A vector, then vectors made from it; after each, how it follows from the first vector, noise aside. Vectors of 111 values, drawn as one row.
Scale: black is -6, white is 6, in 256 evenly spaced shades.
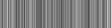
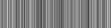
copied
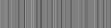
partly zeroed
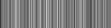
wrapped around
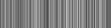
wrapped around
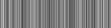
reversed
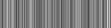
copied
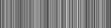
wrapped around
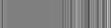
partly zeroed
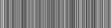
reversed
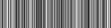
scaled up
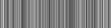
reversed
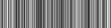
scaled up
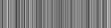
copied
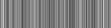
reversed
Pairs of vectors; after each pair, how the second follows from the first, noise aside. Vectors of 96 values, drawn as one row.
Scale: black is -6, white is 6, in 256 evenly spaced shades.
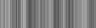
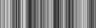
scaled up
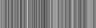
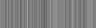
shrunk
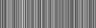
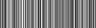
scaled up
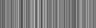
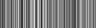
scaled up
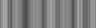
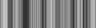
scaled up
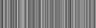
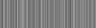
shrunk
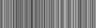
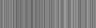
shrunk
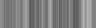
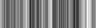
scaled up
